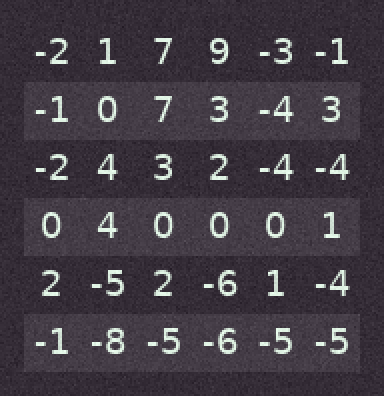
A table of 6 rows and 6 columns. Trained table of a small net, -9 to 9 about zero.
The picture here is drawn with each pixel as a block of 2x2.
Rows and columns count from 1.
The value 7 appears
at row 1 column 3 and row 2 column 3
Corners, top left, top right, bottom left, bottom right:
-2 -1 -1 -5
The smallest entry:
-8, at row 6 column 2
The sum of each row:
11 8 -1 5 -10 -30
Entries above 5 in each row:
2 1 0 0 0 0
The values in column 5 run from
-5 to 1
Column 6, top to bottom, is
-1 3 -4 1 -4 -5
